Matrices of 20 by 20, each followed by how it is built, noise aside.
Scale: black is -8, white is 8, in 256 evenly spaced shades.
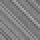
Toeplitz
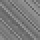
Toeplitz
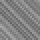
Toeplitz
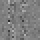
uneven columns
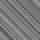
Toeplitz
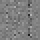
uneven columns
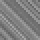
Toeplitz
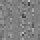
uneven columns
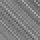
Toeplitz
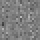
uneven columns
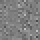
uneven columns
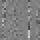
uneven columns
